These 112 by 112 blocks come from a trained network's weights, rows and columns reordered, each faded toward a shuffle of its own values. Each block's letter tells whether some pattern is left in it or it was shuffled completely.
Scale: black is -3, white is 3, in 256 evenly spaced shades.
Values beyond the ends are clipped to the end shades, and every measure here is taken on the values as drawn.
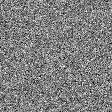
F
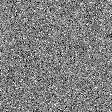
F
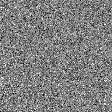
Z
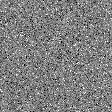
F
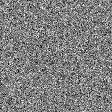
F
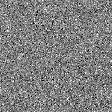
Z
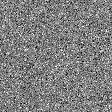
F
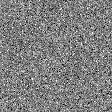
F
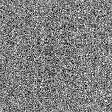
Z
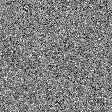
F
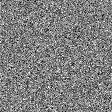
F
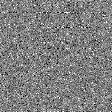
Z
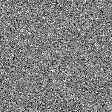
F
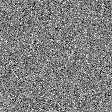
F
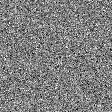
F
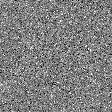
F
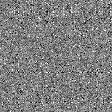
Z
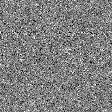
Z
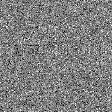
Z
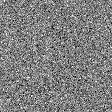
F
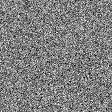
F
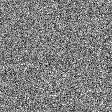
Z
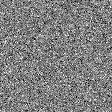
F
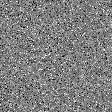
F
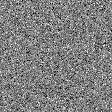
F
